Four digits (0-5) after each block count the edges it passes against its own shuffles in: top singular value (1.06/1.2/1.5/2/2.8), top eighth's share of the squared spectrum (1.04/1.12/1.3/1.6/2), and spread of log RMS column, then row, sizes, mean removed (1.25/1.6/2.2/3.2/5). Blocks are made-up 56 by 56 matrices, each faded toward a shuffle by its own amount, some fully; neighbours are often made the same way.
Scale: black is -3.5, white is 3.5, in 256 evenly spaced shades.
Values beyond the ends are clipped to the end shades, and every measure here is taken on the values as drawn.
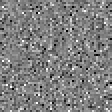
2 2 0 0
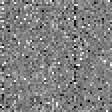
3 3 2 0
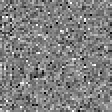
3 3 2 0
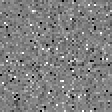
1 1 0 0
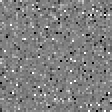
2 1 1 0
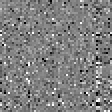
4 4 2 2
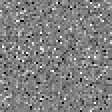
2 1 0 0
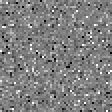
1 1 0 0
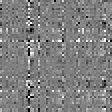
4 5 3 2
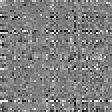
4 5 3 3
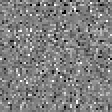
3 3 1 2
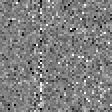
2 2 1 0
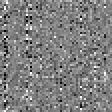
2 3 3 0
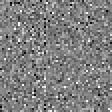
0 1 1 0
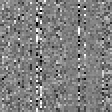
2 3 4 0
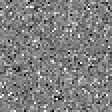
0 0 0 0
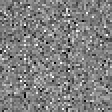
1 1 2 0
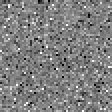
0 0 0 0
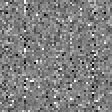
1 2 2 0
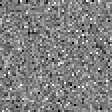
0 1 1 0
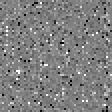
1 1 1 0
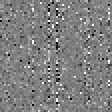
2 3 3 0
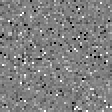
0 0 0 0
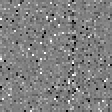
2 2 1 0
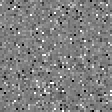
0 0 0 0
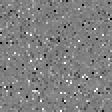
0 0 0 0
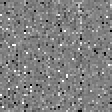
1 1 1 0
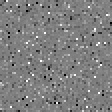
0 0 0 0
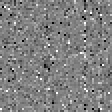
2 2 2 0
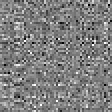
4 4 2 3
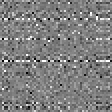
5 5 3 3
